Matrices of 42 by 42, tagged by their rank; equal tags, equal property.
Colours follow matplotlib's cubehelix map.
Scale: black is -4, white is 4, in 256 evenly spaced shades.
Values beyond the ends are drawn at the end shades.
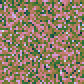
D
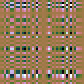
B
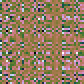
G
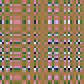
B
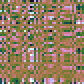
G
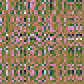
G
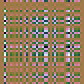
B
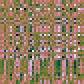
G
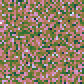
D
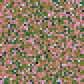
D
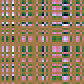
B
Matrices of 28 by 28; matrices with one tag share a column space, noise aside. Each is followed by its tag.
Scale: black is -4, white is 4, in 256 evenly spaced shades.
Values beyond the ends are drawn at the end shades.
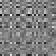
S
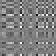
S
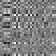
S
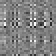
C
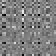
S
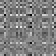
S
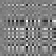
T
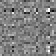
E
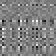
T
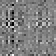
C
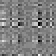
C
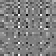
S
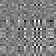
T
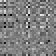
S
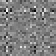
E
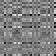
S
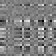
T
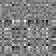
T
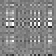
C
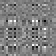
T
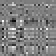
T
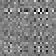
E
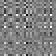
S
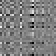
S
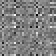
S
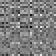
S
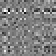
E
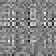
C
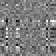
T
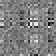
C
